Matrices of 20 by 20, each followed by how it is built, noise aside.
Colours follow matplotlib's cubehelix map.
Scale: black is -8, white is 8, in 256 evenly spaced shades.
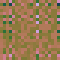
low rank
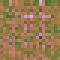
low rank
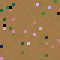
sparse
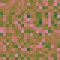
low rank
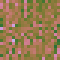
low rank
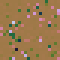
sparse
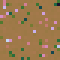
sparse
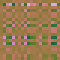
low rank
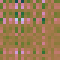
low rank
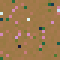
sparse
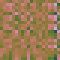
low rank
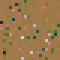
sparse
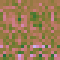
low rank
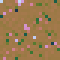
sparse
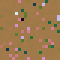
sparse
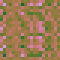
low rank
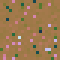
sparse
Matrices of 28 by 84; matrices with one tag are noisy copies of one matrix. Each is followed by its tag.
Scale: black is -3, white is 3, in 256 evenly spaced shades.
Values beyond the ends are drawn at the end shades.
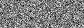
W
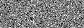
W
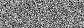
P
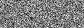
W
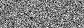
W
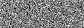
P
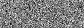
P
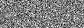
W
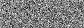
P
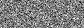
W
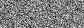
W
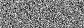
P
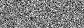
W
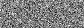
P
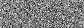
P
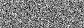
P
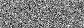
P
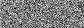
P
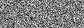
W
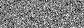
W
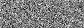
P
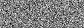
P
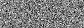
P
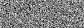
P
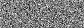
P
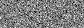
W
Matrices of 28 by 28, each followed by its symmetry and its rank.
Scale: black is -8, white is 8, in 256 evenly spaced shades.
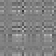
neither, rank two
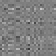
neither, rank three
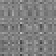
neither, rank two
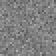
antisymmetric, full rank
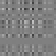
neither, rank one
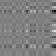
neither, rank one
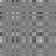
symmetric, rank one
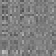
neither, rank three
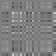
symmetric, rank one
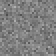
antisymmetric, full rank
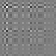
symmetric, rank one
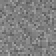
antisymmetric, full rank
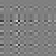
neither, rank one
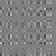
neither, rank two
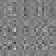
neither, rank three
